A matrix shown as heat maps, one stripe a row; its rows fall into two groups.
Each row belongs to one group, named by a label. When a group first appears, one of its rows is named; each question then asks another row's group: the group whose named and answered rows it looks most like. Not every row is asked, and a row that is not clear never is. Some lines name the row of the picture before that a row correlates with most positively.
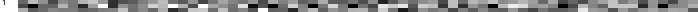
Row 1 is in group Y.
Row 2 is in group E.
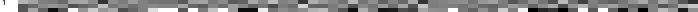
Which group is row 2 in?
E
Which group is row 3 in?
Y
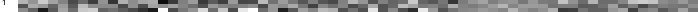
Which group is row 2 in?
Y
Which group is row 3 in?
Y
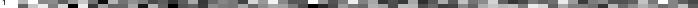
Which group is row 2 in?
Y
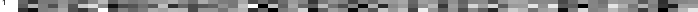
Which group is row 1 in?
E
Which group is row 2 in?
Y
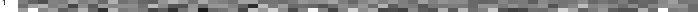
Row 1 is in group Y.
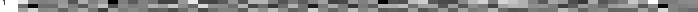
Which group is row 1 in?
Y
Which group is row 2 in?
E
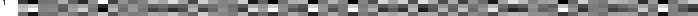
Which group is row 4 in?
E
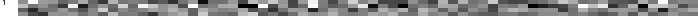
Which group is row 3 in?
E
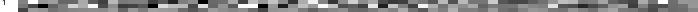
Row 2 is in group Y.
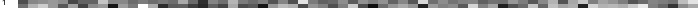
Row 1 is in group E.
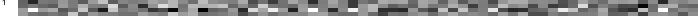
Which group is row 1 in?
E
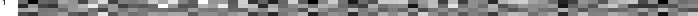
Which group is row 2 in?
Y
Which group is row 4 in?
E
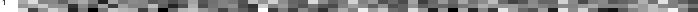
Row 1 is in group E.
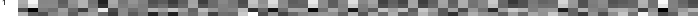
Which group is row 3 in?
E
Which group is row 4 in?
Y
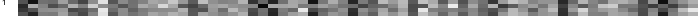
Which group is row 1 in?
E
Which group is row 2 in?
Y
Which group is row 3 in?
E
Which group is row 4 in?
E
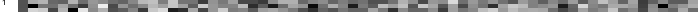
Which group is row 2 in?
E
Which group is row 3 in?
Y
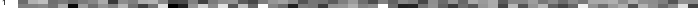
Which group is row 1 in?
Y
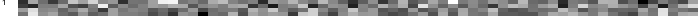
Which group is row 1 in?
Y
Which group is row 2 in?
E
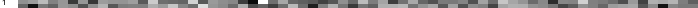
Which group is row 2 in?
E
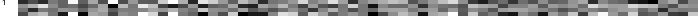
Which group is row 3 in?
E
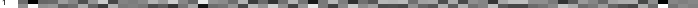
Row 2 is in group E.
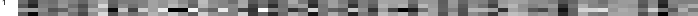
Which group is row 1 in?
E
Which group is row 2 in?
E
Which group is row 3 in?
Y
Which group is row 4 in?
E
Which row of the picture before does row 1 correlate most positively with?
1
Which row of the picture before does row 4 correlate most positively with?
1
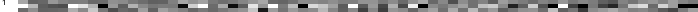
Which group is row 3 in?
Y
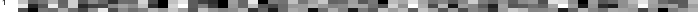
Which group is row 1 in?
Y
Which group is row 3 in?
E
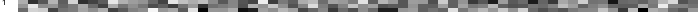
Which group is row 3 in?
Y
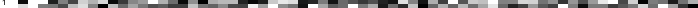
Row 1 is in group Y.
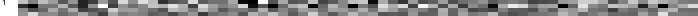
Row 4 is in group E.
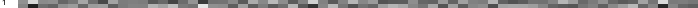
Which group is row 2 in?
E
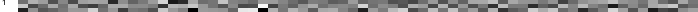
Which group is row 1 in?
Y
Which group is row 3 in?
Y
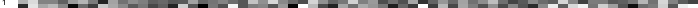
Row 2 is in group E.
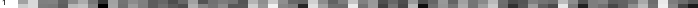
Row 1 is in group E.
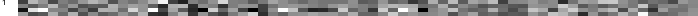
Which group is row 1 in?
Y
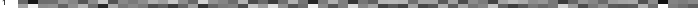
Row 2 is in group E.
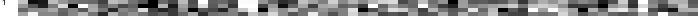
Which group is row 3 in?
Y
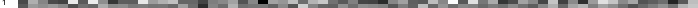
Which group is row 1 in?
Y
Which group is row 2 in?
E
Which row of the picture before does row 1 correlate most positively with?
3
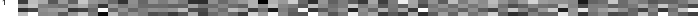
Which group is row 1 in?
Y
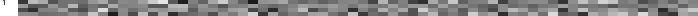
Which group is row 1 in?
Y
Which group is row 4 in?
Y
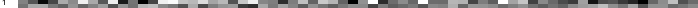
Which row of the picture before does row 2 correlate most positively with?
1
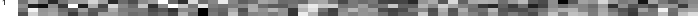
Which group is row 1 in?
Y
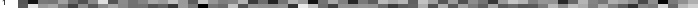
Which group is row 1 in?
E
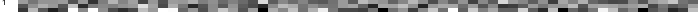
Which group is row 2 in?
Y
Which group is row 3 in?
Y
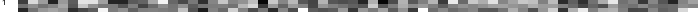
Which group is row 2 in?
Y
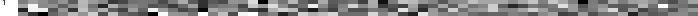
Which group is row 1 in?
Y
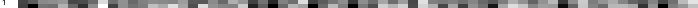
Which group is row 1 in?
E
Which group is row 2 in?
E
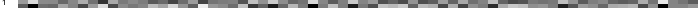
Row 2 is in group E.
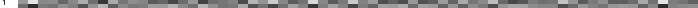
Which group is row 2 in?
E
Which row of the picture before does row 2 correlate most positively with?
2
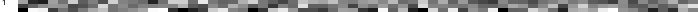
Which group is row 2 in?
E
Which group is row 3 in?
Y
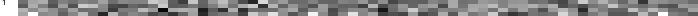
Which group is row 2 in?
Y
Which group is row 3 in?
Y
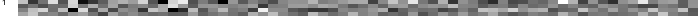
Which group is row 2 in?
Y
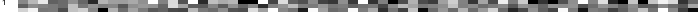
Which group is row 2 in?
Y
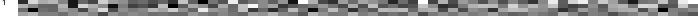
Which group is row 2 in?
Y
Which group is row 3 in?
E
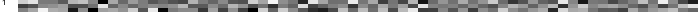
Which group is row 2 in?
E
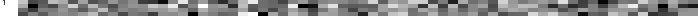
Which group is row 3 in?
E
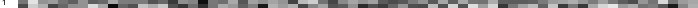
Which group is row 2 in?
Y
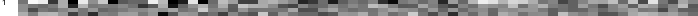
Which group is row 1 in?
Y
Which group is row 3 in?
E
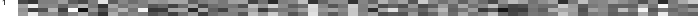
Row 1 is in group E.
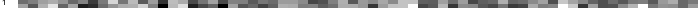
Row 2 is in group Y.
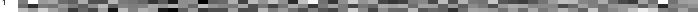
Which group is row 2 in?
E
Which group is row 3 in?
Y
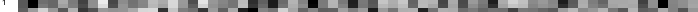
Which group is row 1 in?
E
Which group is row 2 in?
E
